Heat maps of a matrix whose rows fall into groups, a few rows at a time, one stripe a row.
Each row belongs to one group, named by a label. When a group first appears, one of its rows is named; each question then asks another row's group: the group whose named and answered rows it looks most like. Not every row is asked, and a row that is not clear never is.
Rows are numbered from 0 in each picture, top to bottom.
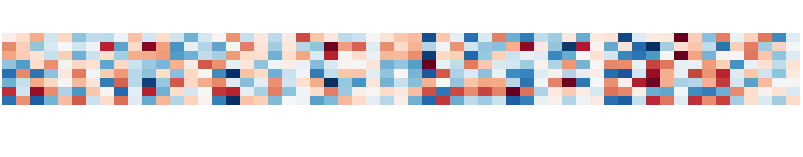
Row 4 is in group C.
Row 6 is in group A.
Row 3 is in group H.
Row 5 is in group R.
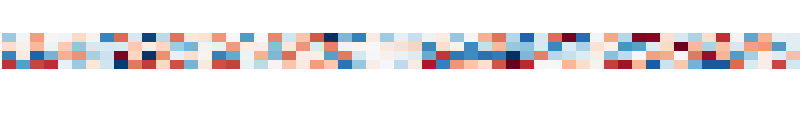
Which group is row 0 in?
R
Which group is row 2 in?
C
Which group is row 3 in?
A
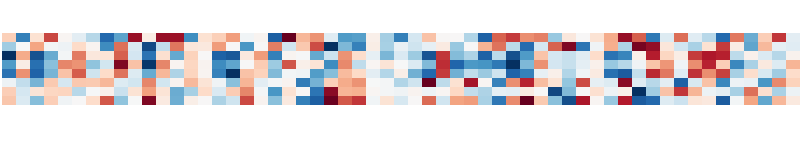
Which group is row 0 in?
A
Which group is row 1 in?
R
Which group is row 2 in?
C
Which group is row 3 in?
C
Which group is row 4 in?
C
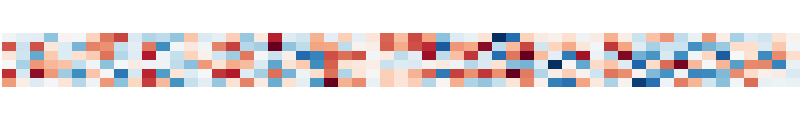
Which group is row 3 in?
H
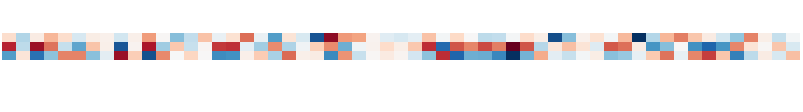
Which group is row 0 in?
H
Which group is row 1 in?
A
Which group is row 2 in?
C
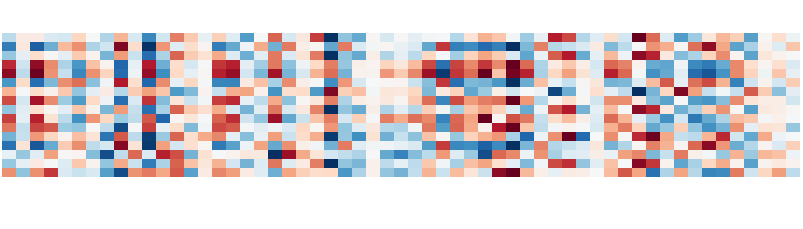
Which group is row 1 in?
C
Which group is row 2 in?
R
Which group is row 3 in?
A
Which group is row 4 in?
A
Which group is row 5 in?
C
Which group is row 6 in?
H
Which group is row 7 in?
A
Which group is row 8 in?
R
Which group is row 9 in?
A
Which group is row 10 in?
A
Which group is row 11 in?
R
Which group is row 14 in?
R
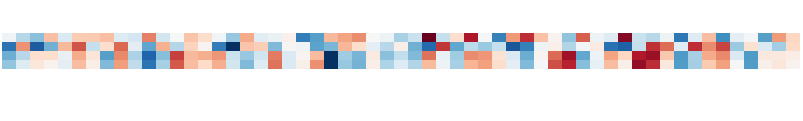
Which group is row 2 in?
R
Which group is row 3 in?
R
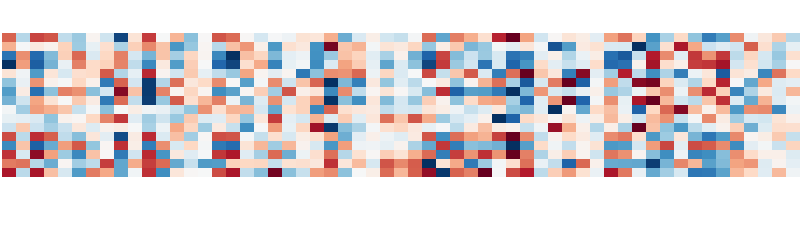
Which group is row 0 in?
A
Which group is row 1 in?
H
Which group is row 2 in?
C
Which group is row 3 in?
C
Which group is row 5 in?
R
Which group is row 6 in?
C
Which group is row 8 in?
H
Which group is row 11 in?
A
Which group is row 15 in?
A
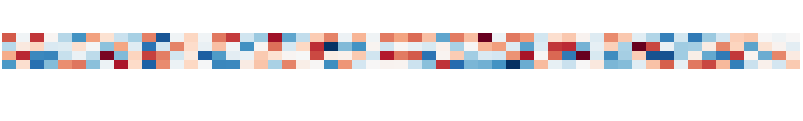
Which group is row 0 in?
A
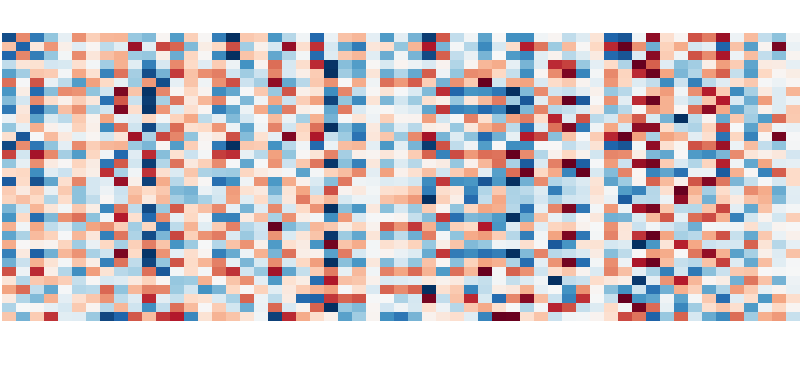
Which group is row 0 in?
C
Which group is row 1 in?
A
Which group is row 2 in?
C
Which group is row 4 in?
R
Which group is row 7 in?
R
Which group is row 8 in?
C
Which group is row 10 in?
R
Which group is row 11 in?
A
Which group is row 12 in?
C
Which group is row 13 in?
A
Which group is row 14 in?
R
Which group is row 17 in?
H
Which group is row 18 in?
H
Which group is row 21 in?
A
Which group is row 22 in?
R
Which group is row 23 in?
H
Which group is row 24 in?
C
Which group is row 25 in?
R
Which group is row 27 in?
H
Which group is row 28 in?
H
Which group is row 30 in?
R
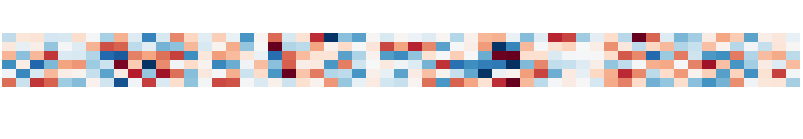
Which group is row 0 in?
R
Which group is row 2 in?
A
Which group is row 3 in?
C
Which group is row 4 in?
A
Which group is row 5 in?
A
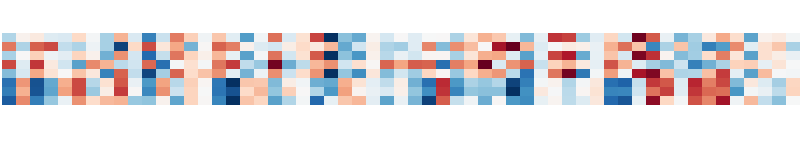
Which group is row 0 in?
R
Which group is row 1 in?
A
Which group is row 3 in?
A
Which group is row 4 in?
R
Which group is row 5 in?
C
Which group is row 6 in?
C
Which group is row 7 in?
C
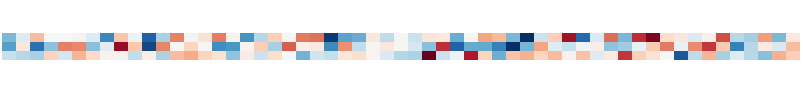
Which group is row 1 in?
C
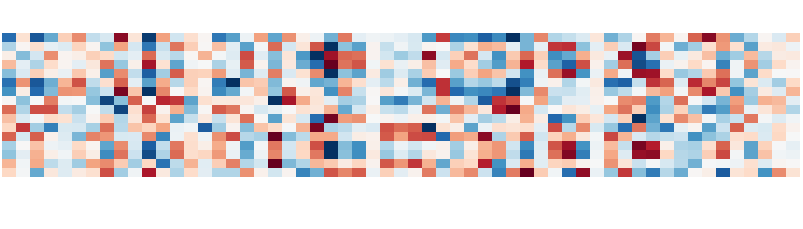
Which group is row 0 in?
C
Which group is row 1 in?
R
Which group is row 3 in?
H
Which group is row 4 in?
R
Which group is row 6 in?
C
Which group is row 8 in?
A
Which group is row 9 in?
H
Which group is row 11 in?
A
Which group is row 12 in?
R
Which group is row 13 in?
R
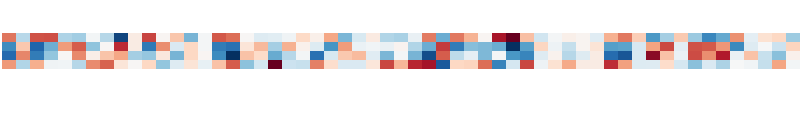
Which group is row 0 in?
A
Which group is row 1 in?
C
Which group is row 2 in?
C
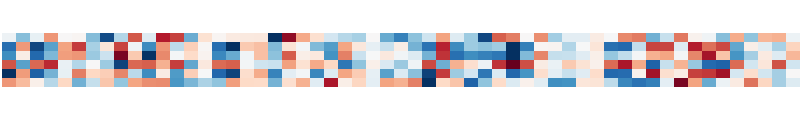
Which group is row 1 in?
C
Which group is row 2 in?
C
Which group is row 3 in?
A
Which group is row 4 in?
C
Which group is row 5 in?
H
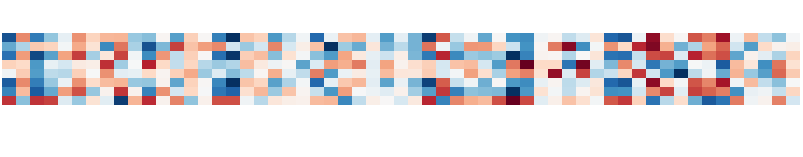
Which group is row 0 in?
C
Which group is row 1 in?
R
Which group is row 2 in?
C
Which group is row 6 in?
C
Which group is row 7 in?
A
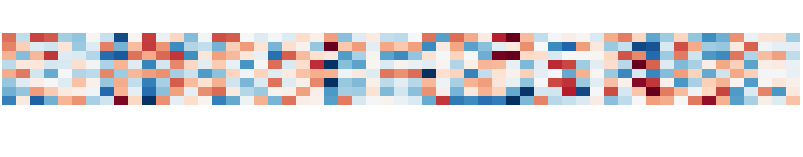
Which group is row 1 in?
H
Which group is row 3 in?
R
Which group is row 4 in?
H
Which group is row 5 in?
R
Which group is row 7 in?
C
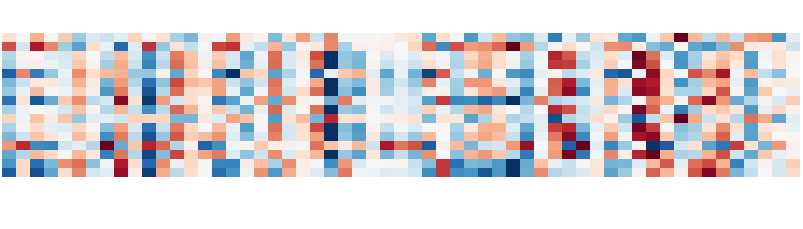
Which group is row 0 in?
H
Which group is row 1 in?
A
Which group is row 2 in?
R
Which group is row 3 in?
R
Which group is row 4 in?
C
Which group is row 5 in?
R
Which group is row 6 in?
R
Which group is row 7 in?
C
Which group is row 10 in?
R
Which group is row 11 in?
R
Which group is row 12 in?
H
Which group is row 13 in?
R
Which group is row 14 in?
C
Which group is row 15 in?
C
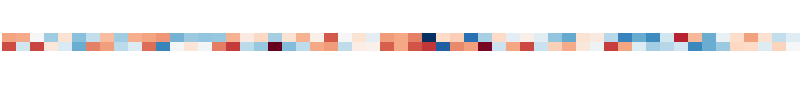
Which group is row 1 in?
A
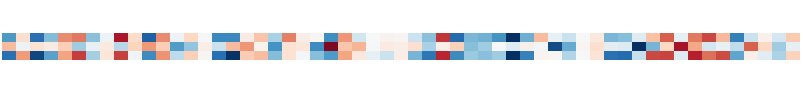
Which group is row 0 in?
C
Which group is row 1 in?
H
